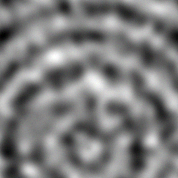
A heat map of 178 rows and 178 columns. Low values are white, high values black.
No overall slope runs across the table. There are no lone odd cells. The field is smooth, with broad soft blobs. Rings spread out from the bottom middle. The histogram is bell-shaped. No row or column stands out.
